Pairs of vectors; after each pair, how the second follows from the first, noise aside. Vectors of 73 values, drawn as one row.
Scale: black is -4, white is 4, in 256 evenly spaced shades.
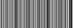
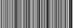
copied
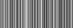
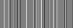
partly zeroed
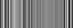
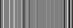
partly zeroed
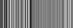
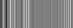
partly zeroed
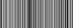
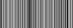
copied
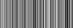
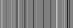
partly zeroed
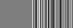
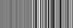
copied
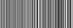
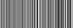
copied
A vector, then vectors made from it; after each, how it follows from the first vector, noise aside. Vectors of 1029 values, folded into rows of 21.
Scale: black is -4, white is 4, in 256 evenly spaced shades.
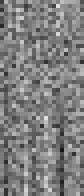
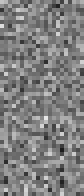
sign-scrambled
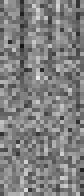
reversed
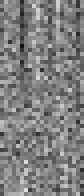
reversed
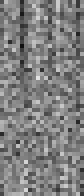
reversed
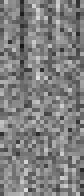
reversed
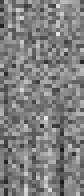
copied
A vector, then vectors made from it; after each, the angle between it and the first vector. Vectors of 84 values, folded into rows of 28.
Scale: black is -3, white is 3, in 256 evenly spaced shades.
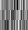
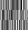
partly aligned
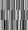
partly aligned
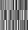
partly opposed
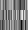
orthogonal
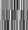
nearly parallel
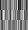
partly opposed
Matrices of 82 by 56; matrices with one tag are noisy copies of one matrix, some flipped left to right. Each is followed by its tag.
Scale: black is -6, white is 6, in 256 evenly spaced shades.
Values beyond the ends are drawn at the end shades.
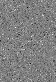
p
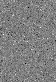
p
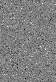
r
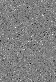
p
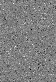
r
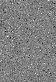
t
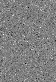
p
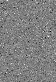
t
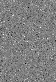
p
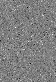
p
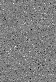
r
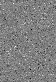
r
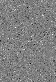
p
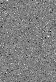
t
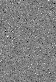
t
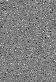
t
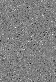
p
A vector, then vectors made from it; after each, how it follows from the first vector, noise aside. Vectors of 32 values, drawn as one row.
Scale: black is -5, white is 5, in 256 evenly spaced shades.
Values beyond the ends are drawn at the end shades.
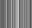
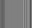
partly zeroed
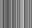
wrapped around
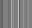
partly zeroed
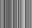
wrapped around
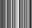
scaled up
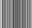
wrapped around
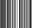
scaled up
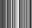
scaled up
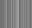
shrunk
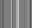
partly zeroed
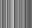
wrapped around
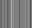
partly zeroed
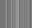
shrunk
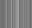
shrunk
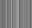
shrunk
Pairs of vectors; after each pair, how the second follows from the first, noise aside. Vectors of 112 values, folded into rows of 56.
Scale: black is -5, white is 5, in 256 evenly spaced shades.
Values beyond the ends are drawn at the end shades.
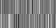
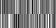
scaled up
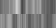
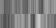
reversed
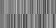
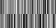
scaled up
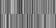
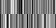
scaled up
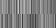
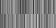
reversed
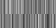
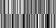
scaled up
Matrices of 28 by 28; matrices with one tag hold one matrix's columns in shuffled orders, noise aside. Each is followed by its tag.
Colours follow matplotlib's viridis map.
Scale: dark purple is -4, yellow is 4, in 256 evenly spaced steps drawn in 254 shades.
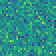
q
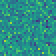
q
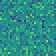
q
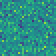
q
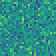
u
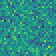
q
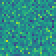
q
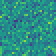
q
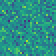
q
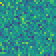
u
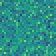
q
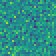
q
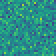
u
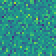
u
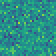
q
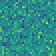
q
